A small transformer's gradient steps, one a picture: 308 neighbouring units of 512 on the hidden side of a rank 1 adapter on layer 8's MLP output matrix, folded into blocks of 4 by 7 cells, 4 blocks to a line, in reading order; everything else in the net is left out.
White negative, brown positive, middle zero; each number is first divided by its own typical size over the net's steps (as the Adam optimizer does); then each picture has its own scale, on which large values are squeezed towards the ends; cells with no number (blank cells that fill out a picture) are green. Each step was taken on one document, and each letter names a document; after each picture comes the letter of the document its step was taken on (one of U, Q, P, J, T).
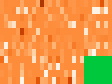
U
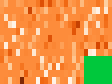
U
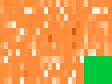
U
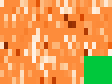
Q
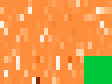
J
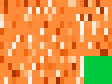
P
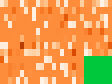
Q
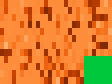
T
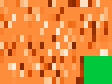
P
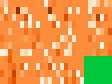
T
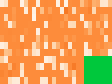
Q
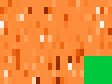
J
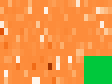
J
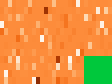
J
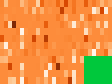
U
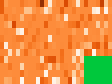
U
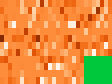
U
